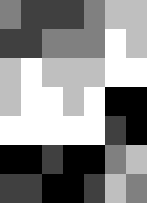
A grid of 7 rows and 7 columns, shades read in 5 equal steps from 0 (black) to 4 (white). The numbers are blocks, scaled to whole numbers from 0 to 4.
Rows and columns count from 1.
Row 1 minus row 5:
-2 -3 -3 -3 -2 2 3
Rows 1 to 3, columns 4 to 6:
1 2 3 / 2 2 4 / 3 3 4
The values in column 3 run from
0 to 4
